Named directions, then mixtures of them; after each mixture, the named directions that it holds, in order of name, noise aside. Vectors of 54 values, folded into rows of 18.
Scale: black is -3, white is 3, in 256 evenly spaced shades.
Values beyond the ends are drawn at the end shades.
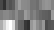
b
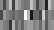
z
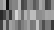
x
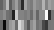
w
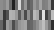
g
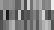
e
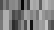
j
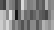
b, w, x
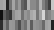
e, x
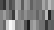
b, w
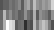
b, e, j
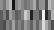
e, g, z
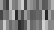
e, w, z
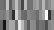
w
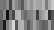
e, w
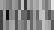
e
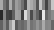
e, x, z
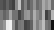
b, g, j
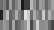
j, x, z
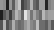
x, z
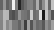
g, j, z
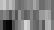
b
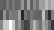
b, e
